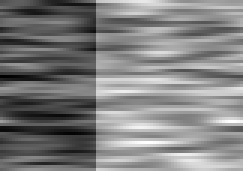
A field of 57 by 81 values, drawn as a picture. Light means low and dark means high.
The ninth with the highest average is the bottom left. The grain runs across in streaks. A vertical seam about 40% of the way across splits the table, and the left part is higher.
